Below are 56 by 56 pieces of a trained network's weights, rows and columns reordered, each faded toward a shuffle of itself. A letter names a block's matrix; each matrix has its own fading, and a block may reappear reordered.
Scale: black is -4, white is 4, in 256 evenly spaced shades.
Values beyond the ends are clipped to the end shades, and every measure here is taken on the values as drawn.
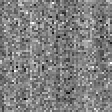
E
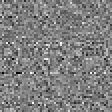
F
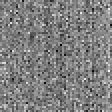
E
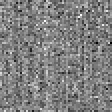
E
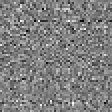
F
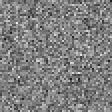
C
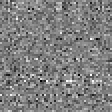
F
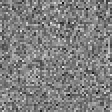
C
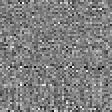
F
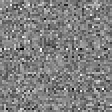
F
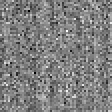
E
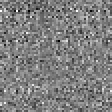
F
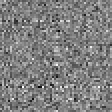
F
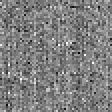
E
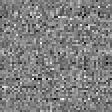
F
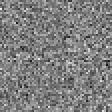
C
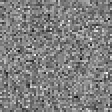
C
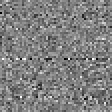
F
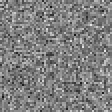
C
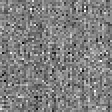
E
